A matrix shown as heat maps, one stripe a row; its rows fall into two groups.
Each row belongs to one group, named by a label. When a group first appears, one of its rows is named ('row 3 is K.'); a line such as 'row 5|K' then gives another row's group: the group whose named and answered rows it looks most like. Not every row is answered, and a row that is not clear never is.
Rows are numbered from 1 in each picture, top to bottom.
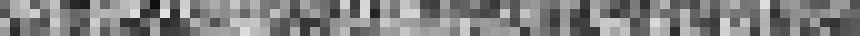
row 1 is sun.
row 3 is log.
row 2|sun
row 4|log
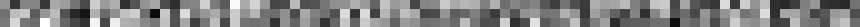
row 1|log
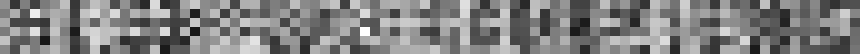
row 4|sun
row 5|log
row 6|log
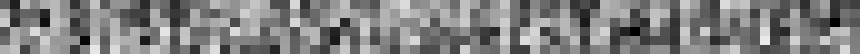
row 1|log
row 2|log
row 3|log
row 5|sun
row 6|sun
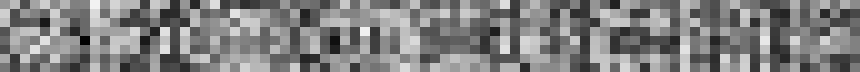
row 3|log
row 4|sun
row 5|sun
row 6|sun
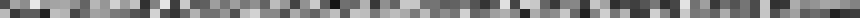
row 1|sun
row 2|log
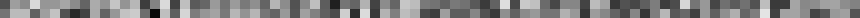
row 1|sun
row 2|sun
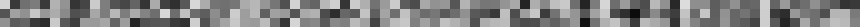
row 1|log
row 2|sun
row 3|log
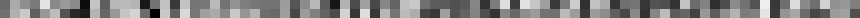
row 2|sun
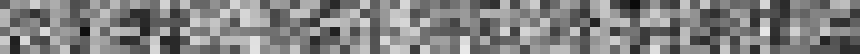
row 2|log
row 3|log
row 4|sun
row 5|log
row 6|log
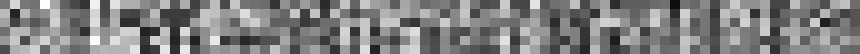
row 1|sun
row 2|log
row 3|log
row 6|sun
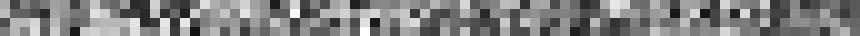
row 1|log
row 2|log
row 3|sun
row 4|sun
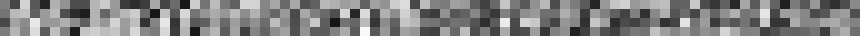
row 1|log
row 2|sun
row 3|sun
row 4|sun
